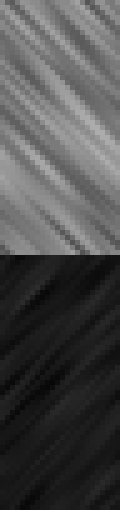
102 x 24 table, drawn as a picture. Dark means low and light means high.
The table splits into 2 rows of 1 panel. Panel 1,1: middling, slanting down to the right. Panel 2,1: very low, slanting up to the right, faint in contrast.
